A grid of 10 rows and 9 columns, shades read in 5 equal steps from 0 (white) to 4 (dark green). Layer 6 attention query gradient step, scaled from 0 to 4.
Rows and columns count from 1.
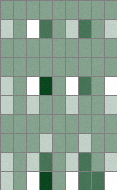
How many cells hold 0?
7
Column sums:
15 20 12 25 20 13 23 21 13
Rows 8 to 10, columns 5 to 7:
2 2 1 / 2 1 3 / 2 0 3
